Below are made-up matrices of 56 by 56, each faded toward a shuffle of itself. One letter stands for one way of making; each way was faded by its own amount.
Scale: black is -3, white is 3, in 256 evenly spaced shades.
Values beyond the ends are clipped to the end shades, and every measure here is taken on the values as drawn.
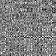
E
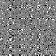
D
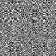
E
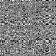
E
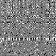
D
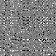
D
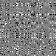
D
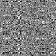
E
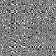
D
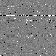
D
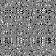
D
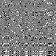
D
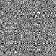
E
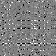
D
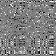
D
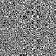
E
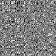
E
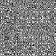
E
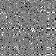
D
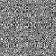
E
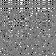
D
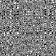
E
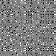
D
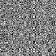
E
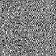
E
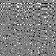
D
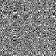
E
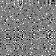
D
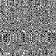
E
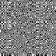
D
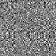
E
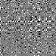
D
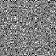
E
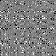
D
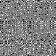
D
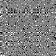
D
